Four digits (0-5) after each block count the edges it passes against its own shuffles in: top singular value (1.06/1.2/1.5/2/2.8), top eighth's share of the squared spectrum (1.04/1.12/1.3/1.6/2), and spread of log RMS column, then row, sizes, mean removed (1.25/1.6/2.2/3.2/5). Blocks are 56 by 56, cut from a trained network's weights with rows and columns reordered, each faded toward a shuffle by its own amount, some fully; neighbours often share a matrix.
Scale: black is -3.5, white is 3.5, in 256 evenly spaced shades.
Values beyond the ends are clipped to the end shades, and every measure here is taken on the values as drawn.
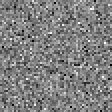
0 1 0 0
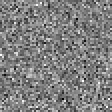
1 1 0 0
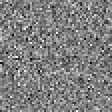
0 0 0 0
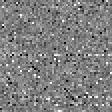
3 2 0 1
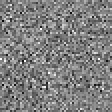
3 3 0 2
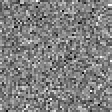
1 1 0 0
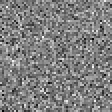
1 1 0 0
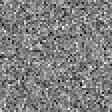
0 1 0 0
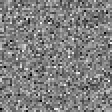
0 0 0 0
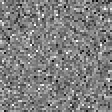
0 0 0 0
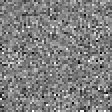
2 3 1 2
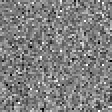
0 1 0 0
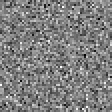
0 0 0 0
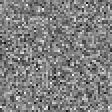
2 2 0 1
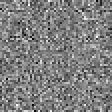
3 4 1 3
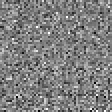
3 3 0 2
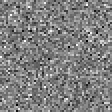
1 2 0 0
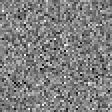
2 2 1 1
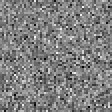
2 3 1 1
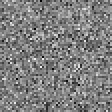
2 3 1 1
